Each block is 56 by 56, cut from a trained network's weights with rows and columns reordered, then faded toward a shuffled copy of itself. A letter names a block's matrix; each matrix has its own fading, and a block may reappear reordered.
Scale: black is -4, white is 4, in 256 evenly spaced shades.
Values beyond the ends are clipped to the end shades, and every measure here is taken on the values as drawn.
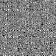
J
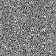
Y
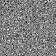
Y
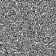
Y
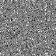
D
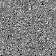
D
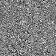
Y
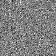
Y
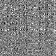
J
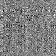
J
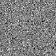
Y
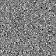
Y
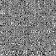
J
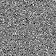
Y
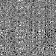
J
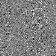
D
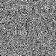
Y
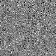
D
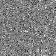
Y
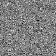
Y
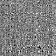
J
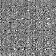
J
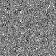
Y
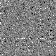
D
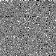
D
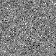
Y
